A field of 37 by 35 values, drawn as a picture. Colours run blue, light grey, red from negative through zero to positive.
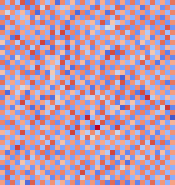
There is no seam. There is no overall slope. The values fall into two levels. A checkerboard runs through the table. Overall the values sit about 50% of the way up the scale. No row or column stands out.
